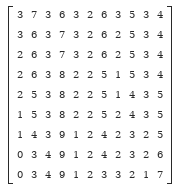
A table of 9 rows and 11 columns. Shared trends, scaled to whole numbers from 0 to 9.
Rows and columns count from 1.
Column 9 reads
5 5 5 5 4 4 3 3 2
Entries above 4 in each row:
4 4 4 4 4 4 2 2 2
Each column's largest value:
3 7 4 9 3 2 6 3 5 3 7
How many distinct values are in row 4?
7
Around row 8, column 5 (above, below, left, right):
1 1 9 2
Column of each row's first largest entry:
2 4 4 4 4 4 4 4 4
